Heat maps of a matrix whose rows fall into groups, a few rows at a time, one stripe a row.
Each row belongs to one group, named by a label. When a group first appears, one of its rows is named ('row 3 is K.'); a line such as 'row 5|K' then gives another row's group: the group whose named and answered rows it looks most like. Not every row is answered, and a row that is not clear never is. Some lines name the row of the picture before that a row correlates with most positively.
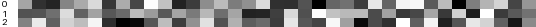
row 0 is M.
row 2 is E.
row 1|E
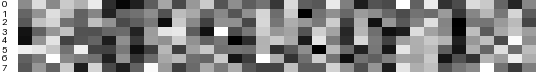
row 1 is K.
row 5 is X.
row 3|K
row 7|E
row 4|K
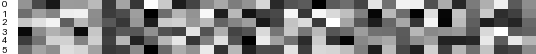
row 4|K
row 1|E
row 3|K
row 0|M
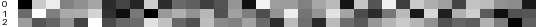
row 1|E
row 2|M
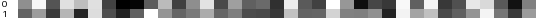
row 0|E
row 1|E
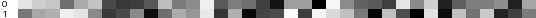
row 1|E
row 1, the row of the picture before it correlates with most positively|0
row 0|X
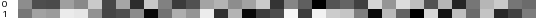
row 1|E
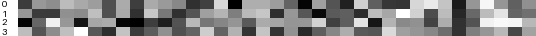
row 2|K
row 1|M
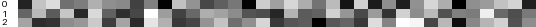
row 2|M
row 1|E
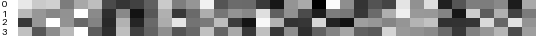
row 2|K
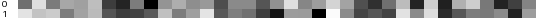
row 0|E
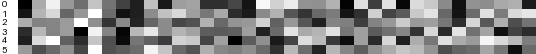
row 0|K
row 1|K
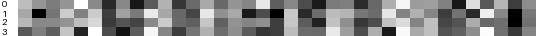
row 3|E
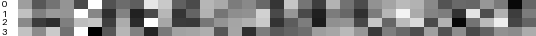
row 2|M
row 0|M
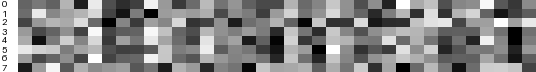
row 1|E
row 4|M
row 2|K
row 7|K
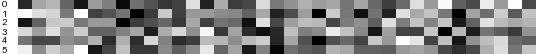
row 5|X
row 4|M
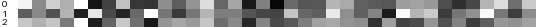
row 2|X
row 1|E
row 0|X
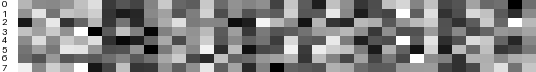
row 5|E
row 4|E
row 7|X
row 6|K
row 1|E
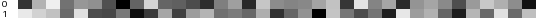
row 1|X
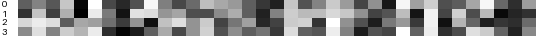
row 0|E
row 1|E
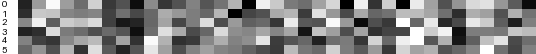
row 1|K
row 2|E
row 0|K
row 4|M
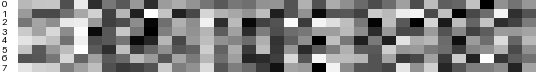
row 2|E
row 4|X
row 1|M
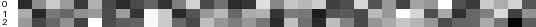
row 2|M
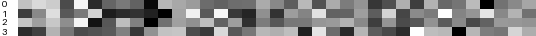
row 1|K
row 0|X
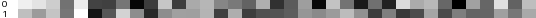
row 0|X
